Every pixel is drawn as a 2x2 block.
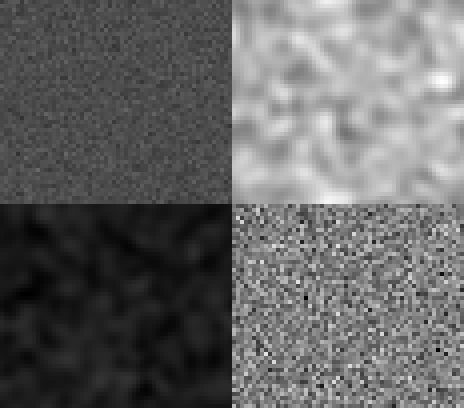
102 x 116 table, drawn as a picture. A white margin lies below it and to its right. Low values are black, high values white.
The table splits into 2 rows of 2 panels. Panel 1,1: low, fine-grained, faint in contrast. Panel 1,2: high, blotchy. Panel 2,1: very low, blotchy, faint in contrast. Panel 2,2: middling, fine-grained, strong in contrast.
